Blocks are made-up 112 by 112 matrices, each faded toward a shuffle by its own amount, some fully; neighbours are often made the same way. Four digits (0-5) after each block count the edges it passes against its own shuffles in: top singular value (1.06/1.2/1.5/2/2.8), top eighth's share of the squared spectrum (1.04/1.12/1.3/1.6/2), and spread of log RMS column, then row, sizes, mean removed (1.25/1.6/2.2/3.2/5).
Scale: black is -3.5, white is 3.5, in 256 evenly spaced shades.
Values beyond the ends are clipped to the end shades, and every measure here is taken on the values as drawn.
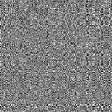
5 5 3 3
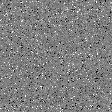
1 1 1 1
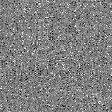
4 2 1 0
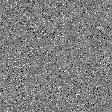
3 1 0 0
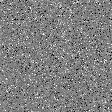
0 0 0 0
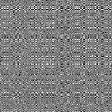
5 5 4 4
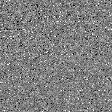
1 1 0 3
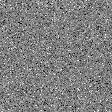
0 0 0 1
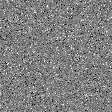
0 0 0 0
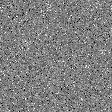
0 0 0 0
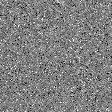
0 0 0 1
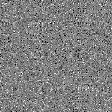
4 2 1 1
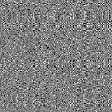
5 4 3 3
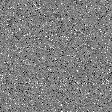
1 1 0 1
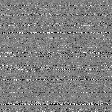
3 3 0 4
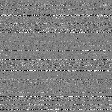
3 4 0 4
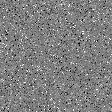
0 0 0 0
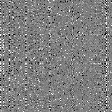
5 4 3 2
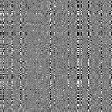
5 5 4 3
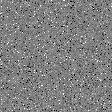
2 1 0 0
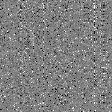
4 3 2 1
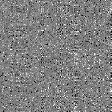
4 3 2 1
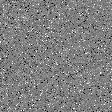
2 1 0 0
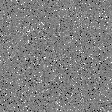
3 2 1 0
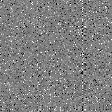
4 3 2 1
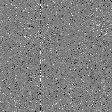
3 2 1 0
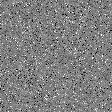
2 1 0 0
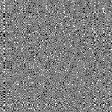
5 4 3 2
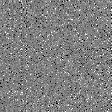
4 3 2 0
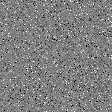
1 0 0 0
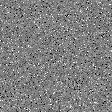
2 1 0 0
